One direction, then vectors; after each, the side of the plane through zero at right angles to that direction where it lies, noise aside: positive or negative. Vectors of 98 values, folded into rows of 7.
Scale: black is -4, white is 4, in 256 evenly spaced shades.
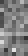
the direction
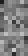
positive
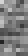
negative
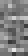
positive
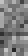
negative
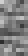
negative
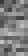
positive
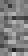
negative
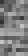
positive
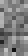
negative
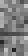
negative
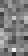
positive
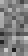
negative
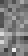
positive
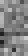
negative
